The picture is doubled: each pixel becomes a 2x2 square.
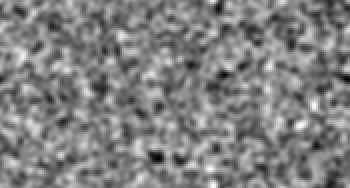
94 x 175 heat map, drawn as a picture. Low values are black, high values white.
Odd rows or columns: none. Grain: blotchy. Histogram: bell-shaped. Seam: none. Slope: none. Lone odd cells: none. Average level on the scale: 50%. Stripes: none.
